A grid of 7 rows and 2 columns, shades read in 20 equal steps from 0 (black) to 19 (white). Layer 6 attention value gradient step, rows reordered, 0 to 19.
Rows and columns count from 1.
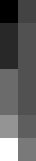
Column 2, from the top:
5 6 6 6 6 7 9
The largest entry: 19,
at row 7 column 1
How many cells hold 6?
4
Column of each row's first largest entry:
2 2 2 1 1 1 1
